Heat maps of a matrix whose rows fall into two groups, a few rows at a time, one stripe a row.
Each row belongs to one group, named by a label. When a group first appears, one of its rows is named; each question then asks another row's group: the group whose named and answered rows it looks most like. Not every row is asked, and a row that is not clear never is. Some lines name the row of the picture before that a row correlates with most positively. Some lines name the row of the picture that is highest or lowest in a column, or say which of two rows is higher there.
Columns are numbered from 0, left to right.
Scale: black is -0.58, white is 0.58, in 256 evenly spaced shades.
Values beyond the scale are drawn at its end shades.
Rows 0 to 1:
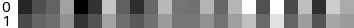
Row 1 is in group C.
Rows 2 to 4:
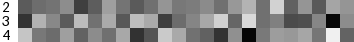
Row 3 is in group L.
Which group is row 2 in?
C
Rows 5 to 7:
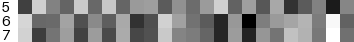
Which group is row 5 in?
L
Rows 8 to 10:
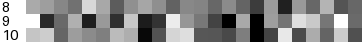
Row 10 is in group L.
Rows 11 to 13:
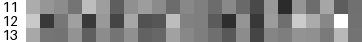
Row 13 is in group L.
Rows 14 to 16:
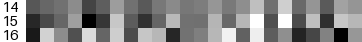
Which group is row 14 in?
C
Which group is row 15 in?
C
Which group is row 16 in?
L
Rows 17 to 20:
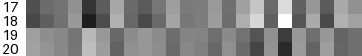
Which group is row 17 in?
C
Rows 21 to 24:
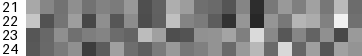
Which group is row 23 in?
L
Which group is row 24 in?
C
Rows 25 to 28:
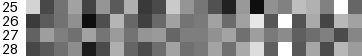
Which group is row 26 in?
C
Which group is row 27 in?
L
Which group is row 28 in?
C
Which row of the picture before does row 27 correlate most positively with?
23
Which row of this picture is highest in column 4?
27
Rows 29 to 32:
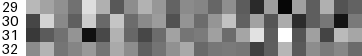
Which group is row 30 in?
L
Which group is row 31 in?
C
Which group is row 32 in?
L
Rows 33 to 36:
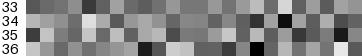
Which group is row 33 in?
C
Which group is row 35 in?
L
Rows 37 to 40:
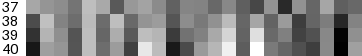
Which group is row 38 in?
L
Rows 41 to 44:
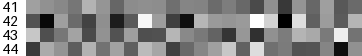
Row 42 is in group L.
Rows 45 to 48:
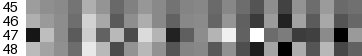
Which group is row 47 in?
L
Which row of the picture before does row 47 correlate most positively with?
44
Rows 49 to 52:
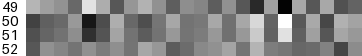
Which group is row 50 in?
C
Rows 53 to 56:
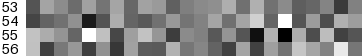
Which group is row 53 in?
L
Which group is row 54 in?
C
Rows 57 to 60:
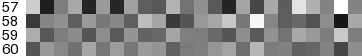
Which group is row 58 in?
L
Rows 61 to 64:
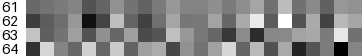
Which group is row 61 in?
C
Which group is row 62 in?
C
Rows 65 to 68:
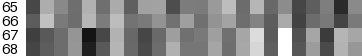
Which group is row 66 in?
L
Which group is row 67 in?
C
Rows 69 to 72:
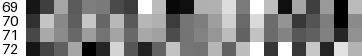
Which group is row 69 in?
L
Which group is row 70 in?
L
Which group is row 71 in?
L
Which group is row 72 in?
C
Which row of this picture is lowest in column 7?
69
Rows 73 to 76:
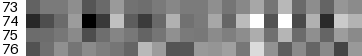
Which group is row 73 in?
C
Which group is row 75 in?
C
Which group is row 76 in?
L
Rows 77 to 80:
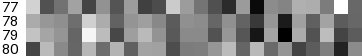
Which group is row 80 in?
L
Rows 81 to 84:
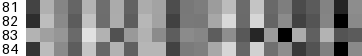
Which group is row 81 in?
L
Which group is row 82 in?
L
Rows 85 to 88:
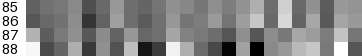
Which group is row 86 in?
C
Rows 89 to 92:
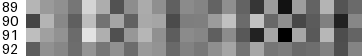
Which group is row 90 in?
L
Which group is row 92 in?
L
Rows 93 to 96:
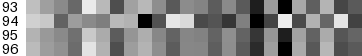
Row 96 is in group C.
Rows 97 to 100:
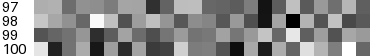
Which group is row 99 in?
C
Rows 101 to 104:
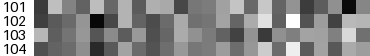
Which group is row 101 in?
L
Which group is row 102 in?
C
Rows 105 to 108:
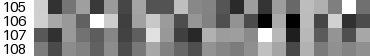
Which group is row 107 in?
L
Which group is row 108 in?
L
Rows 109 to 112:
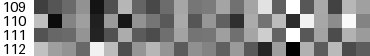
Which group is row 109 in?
C
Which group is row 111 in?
C
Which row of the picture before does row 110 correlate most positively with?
105
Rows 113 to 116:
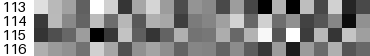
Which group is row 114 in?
L
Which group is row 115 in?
C
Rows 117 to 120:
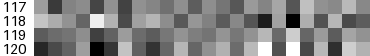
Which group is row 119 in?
C
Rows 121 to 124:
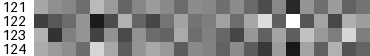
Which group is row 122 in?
C
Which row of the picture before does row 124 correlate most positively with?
118
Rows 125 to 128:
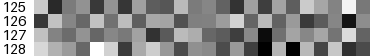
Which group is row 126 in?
L
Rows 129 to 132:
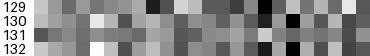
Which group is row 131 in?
L
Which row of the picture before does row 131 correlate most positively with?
126
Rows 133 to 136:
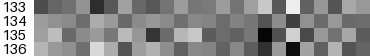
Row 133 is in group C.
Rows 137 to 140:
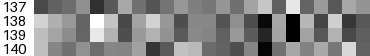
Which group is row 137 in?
C
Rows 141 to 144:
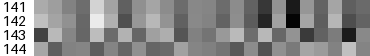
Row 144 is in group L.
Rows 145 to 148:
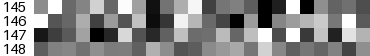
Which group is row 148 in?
L
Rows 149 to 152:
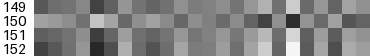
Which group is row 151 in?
C
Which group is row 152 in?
C
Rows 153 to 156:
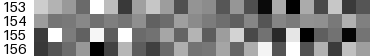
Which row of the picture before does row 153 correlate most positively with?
150
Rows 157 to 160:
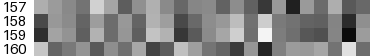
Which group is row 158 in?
L
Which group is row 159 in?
L
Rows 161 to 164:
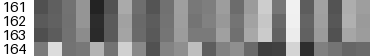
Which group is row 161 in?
C
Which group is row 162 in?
C
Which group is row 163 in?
C
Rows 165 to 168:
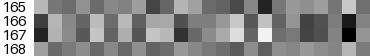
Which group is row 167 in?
L
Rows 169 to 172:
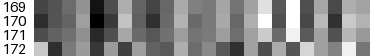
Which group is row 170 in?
C
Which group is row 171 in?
C
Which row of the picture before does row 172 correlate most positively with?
168
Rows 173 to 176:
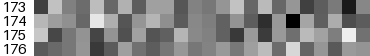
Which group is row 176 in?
C
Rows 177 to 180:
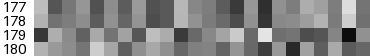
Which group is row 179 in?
L
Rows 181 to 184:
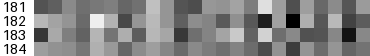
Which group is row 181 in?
L
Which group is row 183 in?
L
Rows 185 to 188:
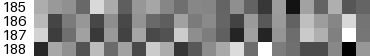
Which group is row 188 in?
L
